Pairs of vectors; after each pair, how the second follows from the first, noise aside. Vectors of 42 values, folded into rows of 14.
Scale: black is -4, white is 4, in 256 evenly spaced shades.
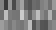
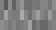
shrunk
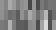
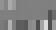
partly zeroed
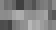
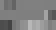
partly zeroed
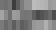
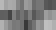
wrapped around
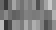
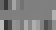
partly zeroed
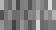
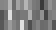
wrapped around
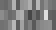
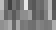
wrapped around
